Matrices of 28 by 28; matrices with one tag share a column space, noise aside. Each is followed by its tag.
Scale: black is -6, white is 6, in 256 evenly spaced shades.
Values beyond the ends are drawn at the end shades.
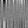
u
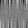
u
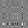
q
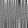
u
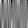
u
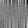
u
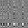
q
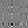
q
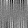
u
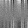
u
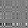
q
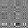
q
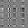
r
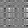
r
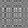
r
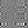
q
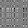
r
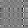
r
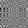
r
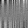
u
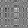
r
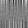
u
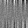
u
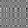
r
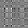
r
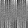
u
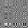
q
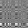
q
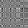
r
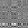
q
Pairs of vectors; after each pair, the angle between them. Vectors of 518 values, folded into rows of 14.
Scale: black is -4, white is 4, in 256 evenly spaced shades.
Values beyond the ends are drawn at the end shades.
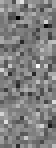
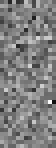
partly opposed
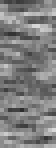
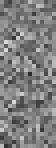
orthogonal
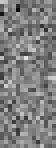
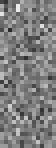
nearly opposite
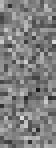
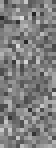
partly aligned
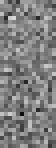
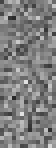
nearly opposite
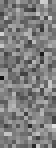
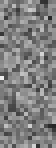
nearly opposite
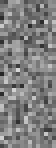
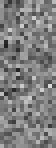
partly opposed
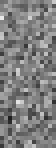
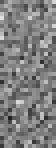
nearly parallel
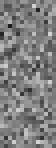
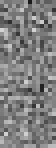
orthogonal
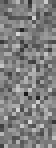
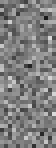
orthogonal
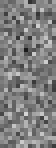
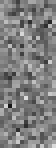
partly opposed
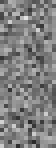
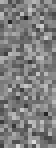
nearly opposite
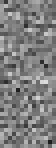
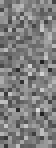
orthogonal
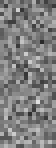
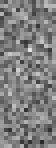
partly opposed
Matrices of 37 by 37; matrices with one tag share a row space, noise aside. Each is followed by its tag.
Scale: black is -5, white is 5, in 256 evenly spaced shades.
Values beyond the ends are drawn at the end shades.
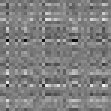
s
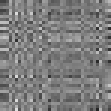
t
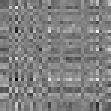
t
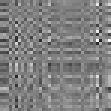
t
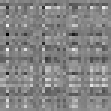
s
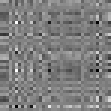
t
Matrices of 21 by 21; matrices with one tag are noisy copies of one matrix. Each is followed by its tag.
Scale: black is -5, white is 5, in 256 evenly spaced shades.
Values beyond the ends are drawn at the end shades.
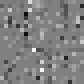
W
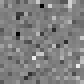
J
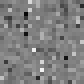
W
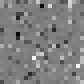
J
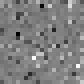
J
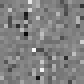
W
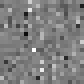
W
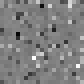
J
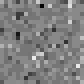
J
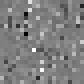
W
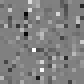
W
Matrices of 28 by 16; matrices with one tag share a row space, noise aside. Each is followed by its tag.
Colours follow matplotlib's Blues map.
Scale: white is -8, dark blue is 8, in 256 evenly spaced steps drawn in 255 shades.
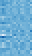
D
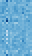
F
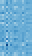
F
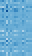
F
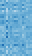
F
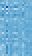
F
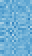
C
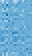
F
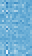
F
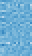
D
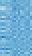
D
